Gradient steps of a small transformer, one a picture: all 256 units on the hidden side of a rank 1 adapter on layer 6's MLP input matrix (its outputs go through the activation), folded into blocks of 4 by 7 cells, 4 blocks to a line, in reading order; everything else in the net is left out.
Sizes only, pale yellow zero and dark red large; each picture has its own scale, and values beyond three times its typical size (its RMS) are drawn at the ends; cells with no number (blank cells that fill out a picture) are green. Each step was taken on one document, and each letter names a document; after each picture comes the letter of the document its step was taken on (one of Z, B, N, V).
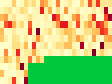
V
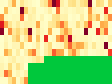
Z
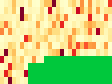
Z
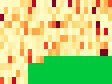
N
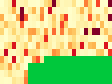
Z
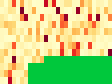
Z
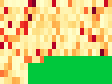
N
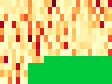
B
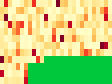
V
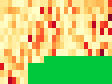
B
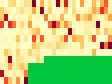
V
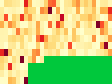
B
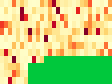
Z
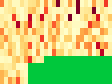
N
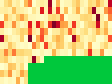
B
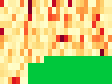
N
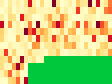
B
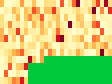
N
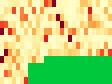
Z
